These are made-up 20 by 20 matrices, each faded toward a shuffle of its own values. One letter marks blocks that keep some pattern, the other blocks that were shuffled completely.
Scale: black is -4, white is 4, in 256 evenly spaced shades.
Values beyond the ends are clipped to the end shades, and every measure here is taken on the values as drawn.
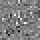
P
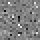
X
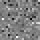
P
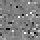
P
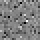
P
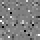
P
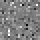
X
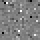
X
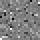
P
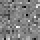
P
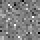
X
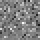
P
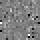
X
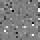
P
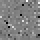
P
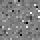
X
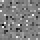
X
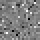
X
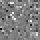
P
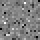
X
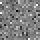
X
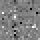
P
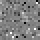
P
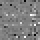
P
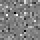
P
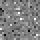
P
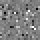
P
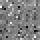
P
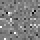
P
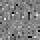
P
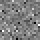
X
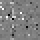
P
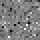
X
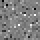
X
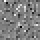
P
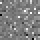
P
